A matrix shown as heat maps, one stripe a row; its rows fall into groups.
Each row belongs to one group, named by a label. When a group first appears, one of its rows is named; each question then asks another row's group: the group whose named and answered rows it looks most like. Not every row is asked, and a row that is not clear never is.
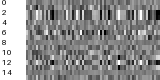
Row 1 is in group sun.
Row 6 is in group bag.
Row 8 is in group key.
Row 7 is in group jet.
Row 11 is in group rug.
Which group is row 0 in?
bag
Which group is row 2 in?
jet
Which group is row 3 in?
jet
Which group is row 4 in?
key
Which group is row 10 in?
sun
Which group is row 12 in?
jet
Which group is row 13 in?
rug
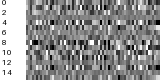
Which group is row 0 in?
jet
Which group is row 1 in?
bag
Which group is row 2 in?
key
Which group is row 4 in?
jet
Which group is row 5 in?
rug
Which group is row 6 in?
key
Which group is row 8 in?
sun
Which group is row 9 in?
jet
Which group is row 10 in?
rug
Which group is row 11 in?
bag
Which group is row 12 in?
bag
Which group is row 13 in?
jet
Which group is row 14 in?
rug
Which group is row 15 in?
rug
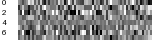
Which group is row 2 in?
sun
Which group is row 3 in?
jet
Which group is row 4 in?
rug
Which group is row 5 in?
bag
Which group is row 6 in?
sun
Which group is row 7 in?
rug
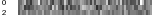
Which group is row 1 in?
sun
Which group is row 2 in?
key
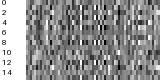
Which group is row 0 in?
jet
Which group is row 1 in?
bag
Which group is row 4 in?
rug
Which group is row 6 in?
bag
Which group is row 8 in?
bag
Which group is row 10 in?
jet
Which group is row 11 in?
key
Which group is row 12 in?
bag
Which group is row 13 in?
rug
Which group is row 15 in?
bag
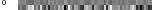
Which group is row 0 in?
rug
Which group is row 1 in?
jet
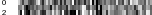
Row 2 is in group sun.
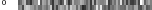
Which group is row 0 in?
rug
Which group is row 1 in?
key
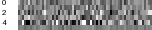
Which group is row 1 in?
bag
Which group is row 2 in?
rug
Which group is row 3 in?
key
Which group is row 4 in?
sun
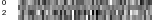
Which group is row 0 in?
jet
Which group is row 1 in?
key
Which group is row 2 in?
bag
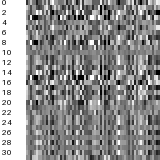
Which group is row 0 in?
rug
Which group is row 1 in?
bag
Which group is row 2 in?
jet
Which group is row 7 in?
jet
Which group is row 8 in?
sun
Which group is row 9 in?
bag
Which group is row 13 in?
bag
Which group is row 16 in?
rug
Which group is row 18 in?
bag
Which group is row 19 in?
jet
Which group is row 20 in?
sun
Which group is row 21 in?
sun
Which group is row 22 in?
bag
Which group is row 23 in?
jet
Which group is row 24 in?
jet
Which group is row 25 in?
bag
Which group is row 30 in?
jet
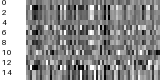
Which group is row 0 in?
bag
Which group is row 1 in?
sun
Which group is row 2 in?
sun
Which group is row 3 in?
sun
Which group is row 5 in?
bag
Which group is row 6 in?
sun
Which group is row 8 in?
sun
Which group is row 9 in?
bag
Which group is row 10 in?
jet
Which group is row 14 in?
bag
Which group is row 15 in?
bag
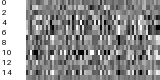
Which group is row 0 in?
bag
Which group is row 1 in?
key
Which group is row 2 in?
sun
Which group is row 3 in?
jet
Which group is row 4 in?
bag
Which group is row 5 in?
jet
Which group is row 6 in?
jet
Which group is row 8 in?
rug
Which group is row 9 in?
rug
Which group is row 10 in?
sun
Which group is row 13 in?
bag
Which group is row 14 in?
rug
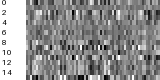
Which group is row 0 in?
sun
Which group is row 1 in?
rug
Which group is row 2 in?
jet
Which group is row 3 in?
jet
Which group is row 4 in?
key
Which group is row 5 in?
rug
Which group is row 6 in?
bag
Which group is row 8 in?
key
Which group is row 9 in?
bag
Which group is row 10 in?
rug
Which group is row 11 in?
jet
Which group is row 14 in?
key
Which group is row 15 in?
sun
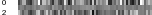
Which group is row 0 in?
rug
